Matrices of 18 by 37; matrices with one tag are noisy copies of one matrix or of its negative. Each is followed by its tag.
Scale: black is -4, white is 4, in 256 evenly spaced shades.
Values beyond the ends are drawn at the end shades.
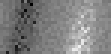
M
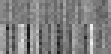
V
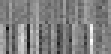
V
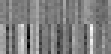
V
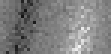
M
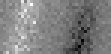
M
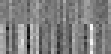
V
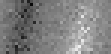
M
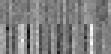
V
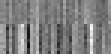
V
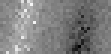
M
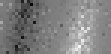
M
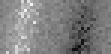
M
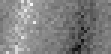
M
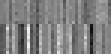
V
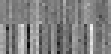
V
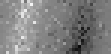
M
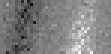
M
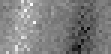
M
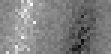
M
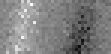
M
